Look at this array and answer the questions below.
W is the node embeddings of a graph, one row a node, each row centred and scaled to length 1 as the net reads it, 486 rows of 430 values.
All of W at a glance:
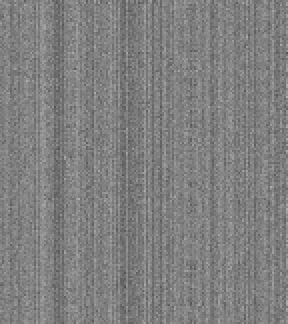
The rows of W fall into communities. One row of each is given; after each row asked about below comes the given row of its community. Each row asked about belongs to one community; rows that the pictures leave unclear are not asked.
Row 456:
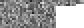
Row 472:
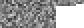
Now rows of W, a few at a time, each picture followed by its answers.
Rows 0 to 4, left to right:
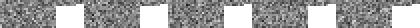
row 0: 472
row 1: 472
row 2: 472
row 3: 472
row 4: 472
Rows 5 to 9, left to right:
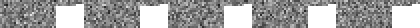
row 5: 472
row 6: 456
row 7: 456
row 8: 472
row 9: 456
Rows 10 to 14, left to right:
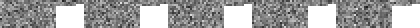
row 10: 472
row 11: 472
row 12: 472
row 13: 456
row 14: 456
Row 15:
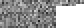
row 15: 456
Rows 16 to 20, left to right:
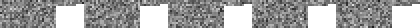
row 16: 472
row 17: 472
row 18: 456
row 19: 472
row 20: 472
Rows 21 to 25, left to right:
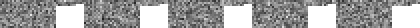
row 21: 472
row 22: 456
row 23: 456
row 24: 456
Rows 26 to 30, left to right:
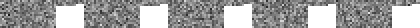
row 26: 472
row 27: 472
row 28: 456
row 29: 472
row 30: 456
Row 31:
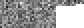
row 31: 456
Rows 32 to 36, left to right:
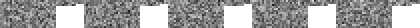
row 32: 472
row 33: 456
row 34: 472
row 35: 472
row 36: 456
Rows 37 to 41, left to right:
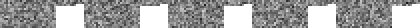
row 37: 472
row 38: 472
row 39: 456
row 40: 456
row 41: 456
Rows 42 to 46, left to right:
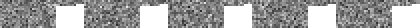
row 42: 472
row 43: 456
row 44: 456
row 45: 472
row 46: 456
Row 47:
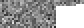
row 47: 456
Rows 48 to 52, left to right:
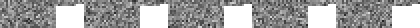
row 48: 472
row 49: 456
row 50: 456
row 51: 472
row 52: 472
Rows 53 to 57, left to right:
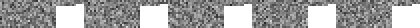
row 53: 456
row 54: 456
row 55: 472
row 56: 472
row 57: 472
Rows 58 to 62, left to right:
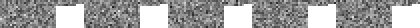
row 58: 472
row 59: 456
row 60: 456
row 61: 472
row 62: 456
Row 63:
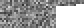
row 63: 472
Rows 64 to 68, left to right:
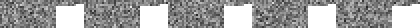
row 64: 456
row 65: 456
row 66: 456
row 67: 472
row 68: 456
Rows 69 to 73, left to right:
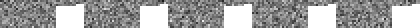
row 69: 456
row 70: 456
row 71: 472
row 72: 472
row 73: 456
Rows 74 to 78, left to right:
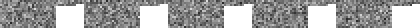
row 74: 472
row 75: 456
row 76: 456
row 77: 456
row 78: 472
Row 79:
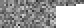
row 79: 472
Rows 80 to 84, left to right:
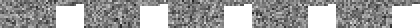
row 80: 472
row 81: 456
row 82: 472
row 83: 472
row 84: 472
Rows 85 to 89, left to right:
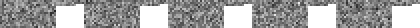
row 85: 456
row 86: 456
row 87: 472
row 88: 472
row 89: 472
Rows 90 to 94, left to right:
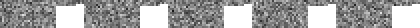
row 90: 456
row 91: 456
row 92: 472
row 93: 472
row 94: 472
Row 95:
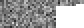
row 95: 456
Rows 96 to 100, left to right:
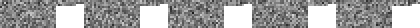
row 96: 472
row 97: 456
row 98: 456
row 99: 456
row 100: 456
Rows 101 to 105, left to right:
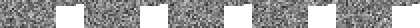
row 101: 472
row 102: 456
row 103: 456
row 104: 456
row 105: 472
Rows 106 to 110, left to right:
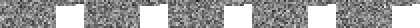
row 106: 472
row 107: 472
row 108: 472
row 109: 456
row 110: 472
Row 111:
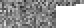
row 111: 456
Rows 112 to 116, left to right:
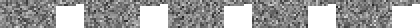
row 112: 472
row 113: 472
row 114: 472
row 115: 456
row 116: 472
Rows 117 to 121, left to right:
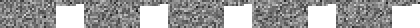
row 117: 456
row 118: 456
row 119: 456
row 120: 456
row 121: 456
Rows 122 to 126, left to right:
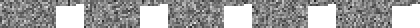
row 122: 456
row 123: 456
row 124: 456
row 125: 472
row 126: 456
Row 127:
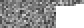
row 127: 456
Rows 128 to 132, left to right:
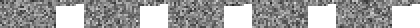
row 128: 456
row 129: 456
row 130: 472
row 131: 456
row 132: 456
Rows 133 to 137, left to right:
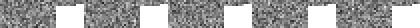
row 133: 472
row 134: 456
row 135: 456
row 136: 472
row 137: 472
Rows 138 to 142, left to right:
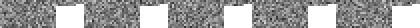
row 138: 472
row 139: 456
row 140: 456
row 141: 456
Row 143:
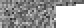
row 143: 472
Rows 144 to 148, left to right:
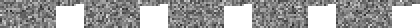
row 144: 456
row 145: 456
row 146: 456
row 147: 456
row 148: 456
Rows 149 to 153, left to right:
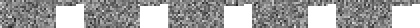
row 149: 472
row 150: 472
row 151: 472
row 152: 456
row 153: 472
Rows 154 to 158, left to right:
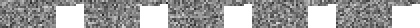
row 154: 472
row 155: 472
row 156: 472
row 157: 456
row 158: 456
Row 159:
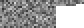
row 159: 456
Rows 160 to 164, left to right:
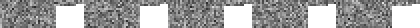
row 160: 472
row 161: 472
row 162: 472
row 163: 472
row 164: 456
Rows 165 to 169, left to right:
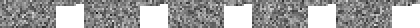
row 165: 456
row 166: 456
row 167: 456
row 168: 456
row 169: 456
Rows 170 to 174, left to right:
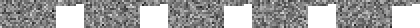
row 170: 472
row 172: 456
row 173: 472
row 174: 472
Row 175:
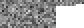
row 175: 456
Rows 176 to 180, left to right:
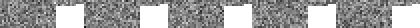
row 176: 456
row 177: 456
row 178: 456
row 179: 472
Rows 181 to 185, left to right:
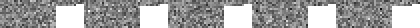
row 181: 472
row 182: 456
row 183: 456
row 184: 472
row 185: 472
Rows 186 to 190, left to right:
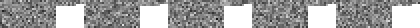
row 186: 456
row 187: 456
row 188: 456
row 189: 456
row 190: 456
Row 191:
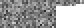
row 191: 456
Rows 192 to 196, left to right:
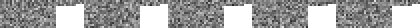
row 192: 472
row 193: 472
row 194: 472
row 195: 472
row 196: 456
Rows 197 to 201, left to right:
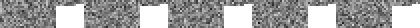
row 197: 456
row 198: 472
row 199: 472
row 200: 472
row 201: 456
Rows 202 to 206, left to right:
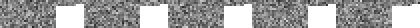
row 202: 472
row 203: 472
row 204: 472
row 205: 472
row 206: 456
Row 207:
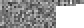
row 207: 456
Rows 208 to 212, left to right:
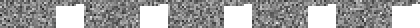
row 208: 456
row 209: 456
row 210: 456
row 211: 456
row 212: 456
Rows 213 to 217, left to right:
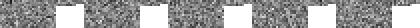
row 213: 472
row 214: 472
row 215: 472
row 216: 456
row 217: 456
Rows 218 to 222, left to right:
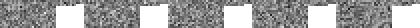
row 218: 456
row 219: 472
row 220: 472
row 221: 472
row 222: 472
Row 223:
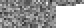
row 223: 472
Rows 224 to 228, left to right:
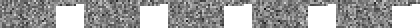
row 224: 472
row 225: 456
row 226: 456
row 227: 472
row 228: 456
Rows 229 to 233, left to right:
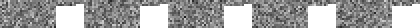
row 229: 472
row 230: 472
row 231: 472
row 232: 456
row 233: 472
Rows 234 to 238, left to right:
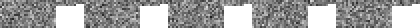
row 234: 472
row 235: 472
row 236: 456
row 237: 472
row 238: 472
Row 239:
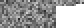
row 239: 456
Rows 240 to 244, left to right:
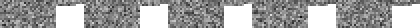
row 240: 472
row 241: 472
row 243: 472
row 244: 472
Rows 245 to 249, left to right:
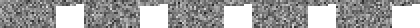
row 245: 472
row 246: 456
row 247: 472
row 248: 472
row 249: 472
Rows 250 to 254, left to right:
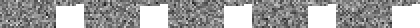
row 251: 472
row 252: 472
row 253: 456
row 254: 456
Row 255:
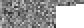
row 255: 472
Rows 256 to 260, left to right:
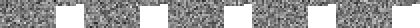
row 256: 472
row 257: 472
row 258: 456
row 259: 472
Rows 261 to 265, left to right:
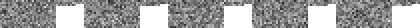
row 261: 472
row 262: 472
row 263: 472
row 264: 456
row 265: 456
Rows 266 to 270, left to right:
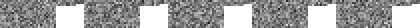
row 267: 456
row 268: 472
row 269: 456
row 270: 472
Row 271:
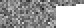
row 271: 472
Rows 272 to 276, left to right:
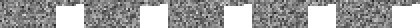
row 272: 456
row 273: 456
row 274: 456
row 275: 456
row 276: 456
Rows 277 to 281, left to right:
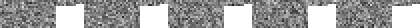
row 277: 472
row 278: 456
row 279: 472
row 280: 456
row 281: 472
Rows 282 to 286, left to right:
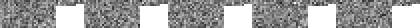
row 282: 472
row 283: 472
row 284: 472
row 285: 472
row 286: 456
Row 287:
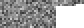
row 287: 456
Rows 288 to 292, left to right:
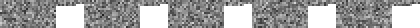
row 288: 472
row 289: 472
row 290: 456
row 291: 472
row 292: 472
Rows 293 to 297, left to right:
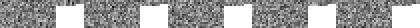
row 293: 456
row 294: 472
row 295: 472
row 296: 456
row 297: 456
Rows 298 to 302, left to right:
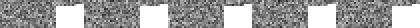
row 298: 456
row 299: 456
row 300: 472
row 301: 456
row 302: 456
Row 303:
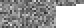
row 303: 472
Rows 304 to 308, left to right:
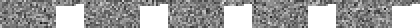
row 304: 456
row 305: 456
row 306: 456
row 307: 456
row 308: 456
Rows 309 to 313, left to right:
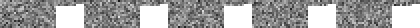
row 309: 472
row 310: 456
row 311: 456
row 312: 456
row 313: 472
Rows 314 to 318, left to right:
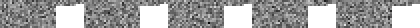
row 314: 456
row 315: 456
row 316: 456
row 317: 456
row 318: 472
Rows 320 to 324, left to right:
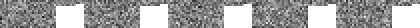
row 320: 456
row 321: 472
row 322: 472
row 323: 456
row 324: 472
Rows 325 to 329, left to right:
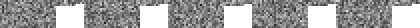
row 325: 456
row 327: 472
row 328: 472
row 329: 472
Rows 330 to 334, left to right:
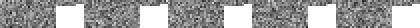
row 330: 472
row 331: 472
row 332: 456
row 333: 456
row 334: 472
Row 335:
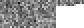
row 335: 456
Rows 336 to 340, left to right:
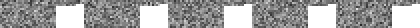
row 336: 456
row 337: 456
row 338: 472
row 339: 472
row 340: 456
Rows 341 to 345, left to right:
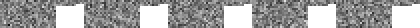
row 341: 456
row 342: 456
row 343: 472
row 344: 472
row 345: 472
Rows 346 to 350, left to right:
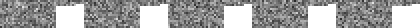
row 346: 456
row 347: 472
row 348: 472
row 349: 472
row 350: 456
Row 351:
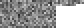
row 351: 456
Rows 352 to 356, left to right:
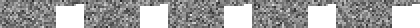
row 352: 456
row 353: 456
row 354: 456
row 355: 456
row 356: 472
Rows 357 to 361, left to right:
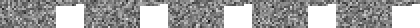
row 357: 472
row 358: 456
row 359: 472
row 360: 456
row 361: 472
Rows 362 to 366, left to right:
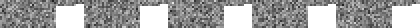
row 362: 472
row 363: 472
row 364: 472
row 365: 472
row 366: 456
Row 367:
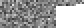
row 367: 472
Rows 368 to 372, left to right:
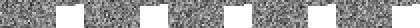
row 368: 456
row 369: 456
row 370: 472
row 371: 456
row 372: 472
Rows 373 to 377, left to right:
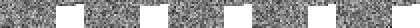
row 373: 472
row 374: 456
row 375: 472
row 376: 472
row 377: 456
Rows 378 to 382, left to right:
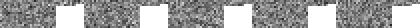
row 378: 456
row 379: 472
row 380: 472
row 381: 456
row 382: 472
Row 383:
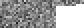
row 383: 456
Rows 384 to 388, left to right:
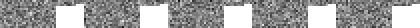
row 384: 472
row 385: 456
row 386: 472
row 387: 456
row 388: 472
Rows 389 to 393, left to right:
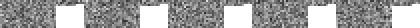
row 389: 472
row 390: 472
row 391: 456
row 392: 456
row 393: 472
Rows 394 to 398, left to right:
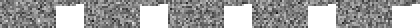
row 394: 456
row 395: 456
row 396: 456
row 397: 472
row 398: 456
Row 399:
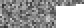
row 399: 456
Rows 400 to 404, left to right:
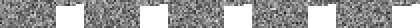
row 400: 456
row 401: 456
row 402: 456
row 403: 456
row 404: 456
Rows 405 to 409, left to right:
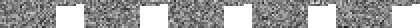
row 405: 472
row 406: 472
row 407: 472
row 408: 472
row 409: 472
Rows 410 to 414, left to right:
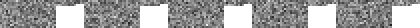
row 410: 456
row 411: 472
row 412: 456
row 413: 456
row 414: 456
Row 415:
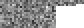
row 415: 472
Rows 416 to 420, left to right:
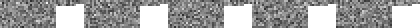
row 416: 456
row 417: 472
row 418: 456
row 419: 472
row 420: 456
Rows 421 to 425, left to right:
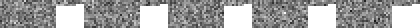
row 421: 456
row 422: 472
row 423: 456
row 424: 472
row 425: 472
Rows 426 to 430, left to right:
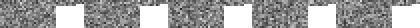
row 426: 472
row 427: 456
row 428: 472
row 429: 472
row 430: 456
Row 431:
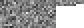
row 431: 472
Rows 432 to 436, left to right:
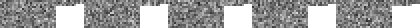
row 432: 456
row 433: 456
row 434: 456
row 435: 472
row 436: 456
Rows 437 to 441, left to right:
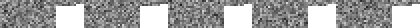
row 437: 472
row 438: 472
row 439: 456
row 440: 456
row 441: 472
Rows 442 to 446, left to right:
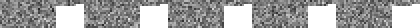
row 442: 456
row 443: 472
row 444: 456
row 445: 456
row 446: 472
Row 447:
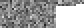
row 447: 472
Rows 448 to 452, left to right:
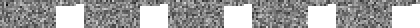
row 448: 456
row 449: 456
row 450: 456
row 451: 472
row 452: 456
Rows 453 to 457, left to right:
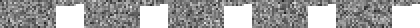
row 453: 456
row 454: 456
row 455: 456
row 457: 456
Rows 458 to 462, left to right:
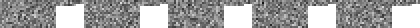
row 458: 456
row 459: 472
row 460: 472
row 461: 472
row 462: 456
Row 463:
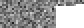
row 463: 472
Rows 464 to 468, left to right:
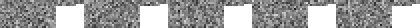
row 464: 472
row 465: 472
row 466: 472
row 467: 472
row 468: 472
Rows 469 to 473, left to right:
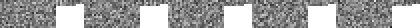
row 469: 456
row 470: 456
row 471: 472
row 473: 456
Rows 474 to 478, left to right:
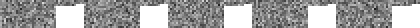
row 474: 472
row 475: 456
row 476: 472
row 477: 456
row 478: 456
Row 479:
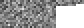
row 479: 472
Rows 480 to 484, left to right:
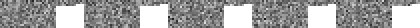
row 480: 456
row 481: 456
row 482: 456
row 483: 472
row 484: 456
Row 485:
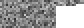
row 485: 456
